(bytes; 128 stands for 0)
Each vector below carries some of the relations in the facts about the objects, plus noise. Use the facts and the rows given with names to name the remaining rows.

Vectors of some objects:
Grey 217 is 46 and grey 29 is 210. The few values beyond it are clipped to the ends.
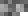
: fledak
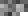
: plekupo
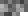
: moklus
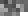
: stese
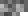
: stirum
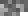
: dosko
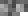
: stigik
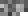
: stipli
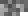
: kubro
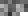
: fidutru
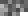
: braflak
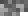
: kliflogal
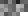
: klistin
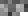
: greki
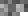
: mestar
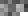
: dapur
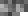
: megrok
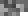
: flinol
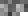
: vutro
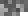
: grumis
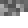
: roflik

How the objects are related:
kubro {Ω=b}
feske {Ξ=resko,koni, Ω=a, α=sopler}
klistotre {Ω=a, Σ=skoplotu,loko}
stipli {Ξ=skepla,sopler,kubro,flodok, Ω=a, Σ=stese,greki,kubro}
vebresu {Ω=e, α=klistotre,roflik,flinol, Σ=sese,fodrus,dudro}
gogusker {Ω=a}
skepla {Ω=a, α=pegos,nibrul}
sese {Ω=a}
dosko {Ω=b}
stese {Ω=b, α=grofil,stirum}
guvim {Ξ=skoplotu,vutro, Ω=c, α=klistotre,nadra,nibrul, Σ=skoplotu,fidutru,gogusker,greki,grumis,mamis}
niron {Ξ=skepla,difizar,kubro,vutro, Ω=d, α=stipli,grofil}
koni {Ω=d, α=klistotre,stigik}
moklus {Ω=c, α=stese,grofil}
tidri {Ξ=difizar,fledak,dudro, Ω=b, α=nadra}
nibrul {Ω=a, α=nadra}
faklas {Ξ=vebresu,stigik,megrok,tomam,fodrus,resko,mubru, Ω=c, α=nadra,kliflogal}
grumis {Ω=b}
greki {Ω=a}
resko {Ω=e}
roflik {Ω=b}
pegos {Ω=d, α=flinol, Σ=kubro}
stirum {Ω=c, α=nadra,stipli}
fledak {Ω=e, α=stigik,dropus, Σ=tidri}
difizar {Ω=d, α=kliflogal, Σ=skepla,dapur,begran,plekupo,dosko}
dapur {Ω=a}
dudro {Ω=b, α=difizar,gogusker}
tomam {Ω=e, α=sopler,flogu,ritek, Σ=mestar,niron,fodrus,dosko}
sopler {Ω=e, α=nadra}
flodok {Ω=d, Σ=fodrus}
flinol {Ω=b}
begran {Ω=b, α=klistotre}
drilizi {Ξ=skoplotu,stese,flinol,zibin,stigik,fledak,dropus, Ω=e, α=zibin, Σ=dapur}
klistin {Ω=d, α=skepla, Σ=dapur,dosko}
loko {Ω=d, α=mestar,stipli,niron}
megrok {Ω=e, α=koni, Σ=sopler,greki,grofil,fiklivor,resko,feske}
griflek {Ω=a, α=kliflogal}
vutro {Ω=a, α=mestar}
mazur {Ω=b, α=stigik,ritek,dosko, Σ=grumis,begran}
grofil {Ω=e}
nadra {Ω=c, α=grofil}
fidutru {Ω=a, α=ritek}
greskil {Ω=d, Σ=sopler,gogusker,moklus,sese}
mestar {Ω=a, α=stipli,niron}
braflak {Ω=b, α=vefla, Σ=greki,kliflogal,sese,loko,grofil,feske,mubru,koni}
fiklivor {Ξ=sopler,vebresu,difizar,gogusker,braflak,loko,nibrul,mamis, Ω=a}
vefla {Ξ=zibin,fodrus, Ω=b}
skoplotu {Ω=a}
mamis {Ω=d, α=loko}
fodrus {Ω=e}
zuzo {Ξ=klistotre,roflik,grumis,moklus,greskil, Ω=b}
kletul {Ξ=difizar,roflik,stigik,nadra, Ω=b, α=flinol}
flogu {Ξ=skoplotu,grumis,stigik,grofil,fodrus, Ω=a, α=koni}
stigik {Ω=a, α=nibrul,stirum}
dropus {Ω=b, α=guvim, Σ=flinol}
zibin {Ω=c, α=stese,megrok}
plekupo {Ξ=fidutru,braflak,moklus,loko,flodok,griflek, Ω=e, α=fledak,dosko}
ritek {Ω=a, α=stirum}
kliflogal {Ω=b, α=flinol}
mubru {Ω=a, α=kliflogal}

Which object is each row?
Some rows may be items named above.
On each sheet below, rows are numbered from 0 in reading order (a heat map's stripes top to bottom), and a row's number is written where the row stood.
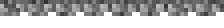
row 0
stese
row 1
pegos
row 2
stirum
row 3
drilizi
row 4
megrok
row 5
skoplotu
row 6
mazur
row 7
tomam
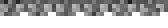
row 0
greskil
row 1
skepla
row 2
grofil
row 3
gogusker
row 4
niron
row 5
dudro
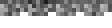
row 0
braflak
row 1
koni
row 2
mazur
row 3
ritek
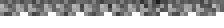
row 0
stirum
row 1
zibin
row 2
skepla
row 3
fodrus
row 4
nadra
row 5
koni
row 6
faklas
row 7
dropus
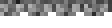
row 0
flodok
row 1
vebresu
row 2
mubru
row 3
feske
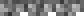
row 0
resko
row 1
klistotre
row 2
guvim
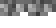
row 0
klistotre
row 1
megrok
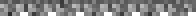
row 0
fiklivor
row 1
nadra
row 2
vefla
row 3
flogu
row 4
nibrul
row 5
sopler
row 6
grumis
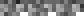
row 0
difizar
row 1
zuzo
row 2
fodrus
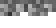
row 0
griflek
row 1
zuzo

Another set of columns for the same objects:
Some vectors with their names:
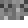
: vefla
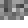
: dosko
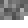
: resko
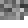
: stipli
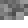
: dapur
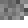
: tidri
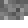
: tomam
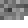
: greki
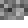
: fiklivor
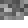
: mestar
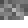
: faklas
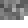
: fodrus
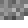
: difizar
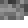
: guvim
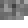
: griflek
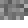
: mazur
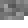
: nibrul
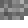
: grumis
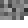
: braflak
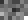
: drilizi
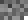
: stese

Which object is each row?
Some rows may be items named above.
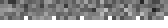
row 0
guvim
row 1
flogu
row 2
stese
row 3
stipli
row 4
faklas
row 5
drilizi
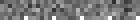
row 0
stese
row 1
braflak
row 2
sopler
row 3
mubru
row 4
drilizi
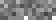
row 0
gogusker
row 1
roflik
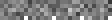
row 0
roflik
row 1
faklas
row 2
greskil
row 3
vefla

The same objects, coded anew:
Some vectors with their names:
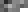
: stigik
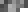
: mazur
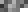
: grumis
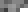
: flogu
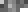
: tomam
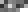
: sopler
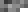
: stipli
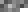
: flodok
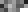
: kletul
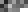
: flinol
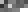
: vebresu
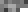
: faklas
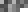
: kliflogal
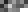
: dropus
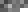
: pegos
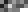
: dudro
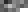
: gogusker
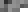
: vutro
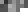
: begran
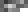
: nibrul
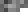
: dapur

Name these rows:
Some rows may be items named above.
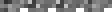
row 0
stipli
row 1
fledak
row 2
fledak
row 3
zibin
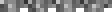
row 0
plekupo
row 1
drilizi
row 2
plekupo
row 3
flodok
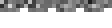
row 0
sopler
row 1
fledak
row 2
klistotre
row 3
gogusker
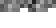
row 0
greskil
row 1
flinol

